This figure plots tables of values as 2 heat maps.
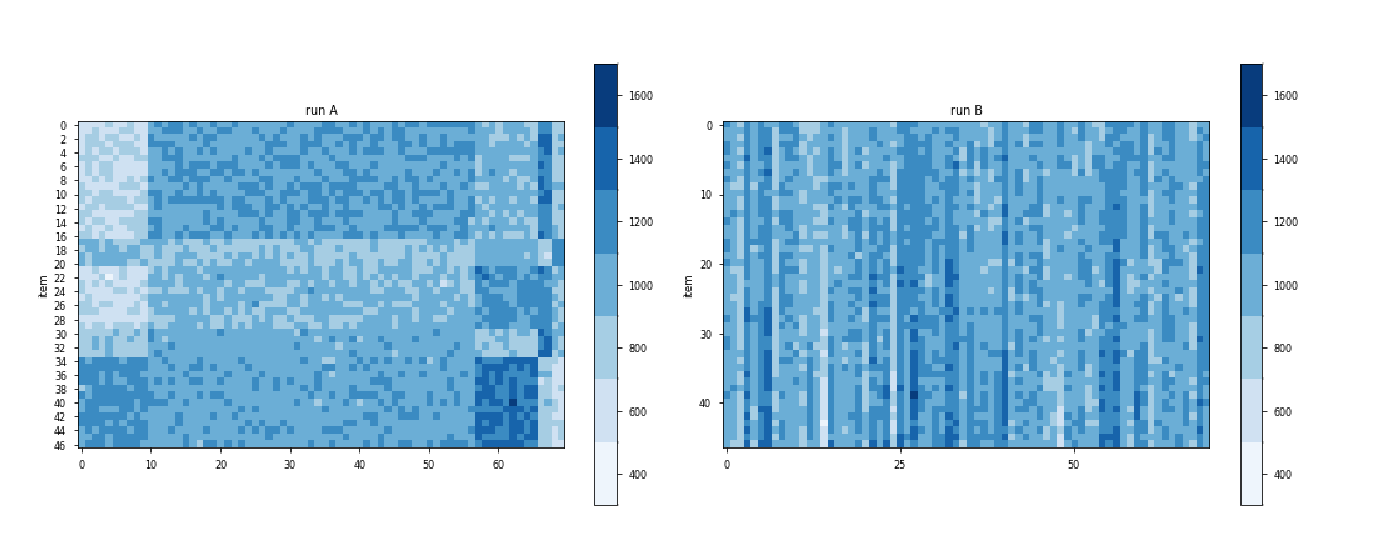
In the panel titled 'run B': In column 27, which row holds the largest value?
39
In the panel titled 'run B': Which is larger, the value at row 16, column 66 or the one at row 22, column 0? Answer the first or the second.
the first
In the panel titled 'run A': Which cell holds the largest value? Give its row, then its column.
40, 62
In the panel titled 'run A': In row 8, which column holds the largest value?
66
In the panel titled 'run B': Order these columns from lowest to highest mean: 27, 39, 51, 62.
62, 39, 51, 27
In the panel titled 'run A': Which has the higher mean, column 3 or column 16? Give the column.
16
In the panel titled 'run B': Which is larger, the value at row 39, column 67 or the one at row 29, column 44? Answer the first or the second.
the second
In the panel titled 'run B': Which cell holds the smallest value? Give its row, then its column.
43, 14
